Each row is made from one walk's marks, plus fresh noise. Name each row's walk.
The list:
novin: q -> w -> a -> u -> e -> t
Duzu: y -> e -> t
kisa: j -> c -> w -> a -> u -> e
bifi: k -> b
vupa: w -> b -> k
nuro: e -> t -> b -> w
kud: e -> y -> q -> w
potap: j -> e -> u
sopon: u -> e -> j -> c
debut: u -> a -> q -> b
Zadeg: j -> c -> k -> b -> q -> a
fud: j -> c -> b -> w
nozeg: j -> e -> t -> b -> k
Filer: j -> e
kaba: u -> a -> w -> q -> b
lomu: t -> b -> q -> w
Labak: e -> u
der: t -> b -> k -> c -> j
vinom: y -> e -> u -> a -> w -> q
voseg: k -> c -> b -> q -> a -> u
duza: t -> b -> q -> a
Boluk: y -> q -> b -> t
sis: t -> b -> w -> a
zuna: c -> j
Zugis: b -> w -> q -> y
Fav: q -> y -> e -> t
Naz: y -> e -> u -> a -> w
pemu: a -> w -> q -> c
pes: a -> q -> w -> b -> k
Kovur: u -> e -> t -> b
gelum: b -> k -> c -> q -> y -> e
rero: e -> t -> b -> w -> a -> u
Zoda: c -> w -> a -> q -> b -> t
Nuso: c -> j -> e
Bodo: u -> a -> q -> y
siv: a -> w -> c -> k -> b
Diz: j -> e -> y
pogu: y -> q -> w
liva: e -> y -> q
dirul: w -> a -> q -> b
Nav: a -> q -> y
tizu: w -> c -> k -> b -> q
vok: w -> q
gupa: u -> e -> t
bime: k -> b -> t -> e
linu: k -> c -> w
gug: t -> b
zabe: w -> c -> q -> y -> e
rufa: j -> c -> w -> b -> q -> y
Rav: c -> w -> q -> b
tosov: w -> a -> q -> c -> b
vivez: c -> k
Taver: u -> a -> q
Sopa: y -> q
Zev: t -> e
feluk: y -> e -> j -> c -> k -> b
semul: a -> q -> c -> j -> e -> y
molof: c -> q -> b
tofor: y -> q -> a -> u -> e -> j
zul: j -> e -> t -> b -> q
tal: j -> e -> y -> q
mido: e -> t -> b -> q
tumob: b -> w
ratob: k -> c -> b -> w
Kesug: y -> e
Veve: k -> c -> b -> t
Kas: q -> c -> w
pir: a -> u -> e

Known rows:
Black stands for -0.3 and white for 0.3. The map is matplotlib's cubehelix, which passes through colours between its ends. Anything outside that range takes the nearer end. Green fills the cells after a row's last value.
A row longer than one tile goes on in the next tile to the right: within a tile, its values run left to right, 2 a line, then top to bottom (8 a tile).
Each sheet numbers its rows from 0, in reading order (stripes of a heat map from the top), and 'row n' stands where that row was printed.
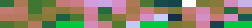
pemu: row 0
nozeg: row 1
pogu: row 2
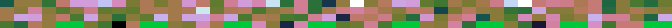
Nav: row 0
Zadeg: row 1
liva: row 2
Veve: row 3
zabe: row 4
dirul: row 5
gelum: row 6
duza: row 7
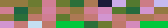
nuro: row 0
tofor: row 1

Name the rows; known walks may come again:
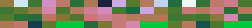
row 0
ratob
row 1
tofor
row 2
linu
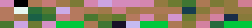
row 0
sopon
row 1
feluk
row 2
dirul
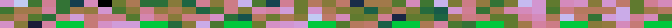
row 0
Veve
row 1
gupa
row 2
vinom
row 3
Filer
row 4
kaba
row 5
vupa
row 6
tal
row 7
liva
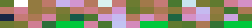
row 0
zabe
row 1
Fav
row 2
Sopa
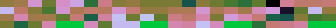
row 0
semul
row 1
Duzu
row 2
Zev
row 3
kisa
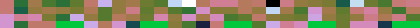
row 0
duza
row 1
lomu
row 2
gelum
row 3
potap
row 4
vok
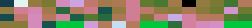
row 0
pogu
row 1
nuro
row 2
pir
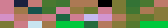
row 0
novin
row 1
Taver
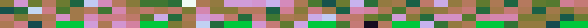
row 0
bifi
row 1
mido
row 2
kud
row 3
nozeg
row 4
vivez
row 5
Boluk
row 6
pemu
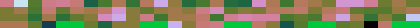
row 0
Rav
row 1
Nav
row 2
gug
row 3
molof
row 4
Zadeg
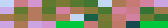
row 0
zul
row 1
Zugis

